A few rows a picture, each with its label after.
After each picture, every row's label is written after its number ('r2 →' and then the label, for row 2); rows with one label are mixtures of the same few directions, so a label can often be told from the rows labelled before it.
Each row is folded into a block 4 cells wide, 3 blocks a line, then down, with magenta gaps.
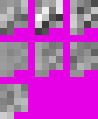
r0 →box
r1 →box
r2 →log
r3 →log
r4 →log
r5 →box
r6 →box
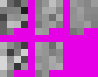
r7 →box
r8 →log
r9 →box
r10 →log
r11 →log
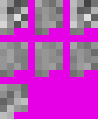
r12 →log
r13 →box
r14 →log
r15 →box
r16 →box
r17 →box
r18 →box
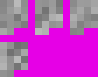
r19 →log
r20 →box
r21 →box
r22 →log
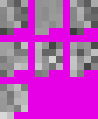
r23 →box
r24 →box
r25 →box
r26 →log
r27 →log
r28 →log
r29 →box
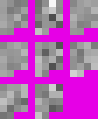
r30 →log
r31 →log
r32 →box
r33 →box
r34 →log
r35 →box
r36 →box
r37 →log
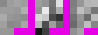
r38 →box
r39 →box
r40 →log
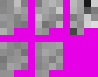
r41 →log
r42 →box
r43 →log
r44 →box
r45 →log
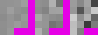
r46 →log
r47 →log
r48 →log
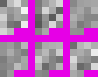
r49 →box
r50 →log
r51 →box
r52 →log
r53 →box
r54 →box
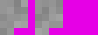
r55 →log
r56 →box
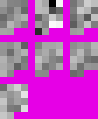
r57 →box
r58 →log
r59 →log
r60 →log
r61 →box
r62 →box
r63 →box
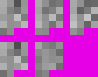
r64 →log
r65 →log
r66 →log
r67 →log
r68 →box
